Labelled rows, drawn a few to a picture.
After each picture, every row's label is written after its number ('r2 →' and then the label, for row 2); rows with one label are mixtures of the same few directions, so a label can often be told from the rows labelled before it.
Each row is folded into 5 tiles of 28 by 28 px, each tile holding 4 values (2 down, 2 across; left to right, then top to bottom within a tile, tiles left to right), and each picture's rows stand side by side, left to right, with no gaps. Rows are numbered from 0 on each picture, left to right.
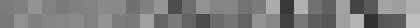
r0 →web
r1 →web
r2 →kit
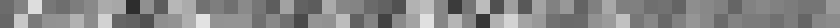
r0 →web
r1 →web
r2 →web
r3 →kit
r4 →web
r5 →web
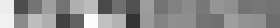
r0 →kit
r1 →kit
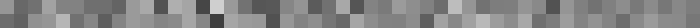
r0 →web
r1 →kit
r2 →kit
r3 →web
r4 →kit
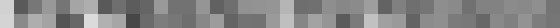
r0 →kit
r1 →kit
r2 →kit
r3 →web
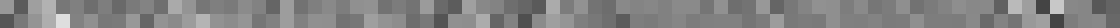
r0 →web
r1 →web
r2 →kit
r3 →web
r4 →web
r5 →kit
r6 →kit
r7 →kit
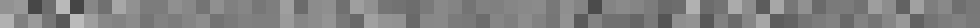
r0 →kit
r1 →kit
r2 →kit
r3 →web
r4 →web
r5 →kit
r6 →kit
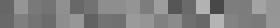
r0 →kit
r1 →kit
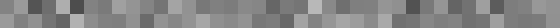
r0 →kit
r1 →web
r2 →web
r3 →kit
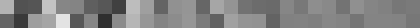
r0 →web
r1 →kit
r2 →kit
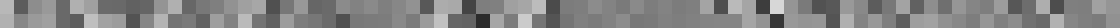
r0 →kit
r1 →web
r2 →web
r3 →web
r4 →kit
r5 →kit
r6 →kit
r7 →kit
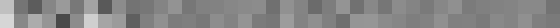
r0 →kit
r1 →web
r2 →kit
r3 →web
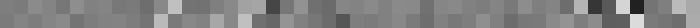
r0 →kit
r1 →web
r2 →web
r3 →kit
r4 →kit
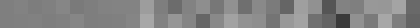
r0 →kit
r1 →kit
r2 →web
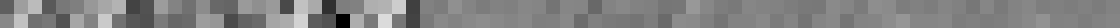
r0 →web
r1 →kit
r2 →web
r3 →web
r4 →web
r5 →web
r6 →web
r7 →web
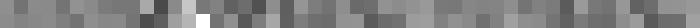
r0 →kit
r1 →web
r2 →kit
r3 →kit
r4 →kit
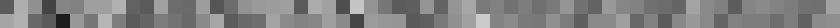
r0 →web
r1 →kit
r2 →kit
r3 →web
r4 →web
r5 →web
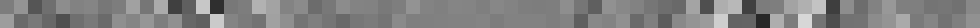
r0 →web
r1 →kit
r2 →web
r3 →kit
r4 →web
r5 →web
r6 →web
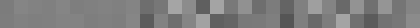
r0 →kit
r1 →kit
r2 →kit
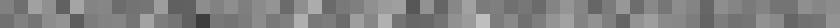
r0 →kit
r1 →web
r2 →web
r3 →web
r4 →kit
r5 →kit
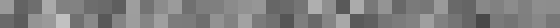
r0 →web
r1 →web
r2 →kit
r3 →web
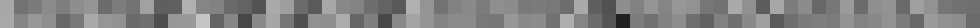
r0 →kit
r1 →web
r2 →web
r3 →kit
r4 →web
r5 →kit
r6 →kit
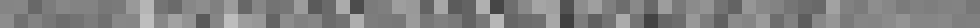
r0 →web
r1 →kit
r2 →kit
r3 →kit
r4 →kit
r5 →web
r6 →web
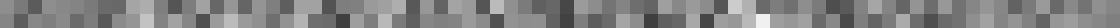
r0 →web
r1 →kit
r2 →web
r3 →kit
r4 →kit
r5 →web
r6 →kit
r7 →kit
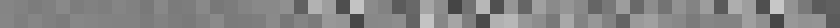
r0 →kit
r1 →kit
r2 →kit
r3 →kit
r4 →kit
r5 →kit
